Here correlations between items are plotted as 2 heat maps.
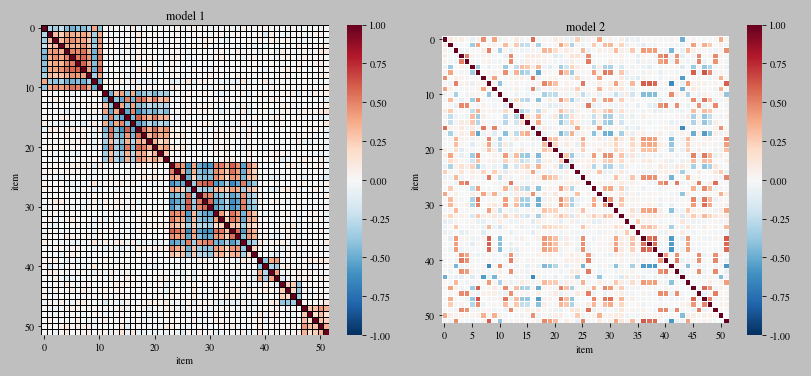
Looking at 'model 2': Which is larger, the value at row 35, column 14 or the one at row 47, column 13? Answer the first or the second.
the second
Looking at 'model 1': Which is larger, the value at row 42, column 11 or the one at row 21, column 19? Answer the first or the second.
the second
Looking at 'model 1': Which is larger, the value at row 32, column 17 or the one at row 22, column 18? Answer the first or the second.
the second
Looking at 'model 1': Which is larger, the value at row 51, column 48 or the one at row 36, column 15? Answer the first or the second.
the first
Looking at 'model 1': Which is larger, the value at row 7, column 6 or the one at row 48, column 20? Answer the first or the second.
the first
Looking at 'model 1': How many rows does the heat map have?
52
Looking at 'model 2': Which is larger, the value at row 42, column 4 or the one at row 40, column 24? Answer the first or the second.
the first
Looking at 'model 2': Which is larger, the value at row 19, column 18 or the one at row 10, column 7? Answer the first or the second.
the first
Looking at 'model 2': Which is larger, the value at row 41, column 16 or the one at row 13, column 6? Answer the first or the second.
the second
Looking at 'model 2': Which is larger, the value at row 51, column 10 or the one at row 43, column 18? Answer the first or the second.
the second
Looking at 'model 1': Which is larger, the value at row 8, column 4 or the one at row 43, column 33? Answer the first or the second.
the first
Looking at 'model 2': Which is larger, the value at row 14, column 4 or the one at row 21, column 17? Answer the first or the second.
the first
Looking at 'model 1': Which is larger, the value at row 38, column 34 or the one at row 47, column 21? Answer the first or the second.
the first
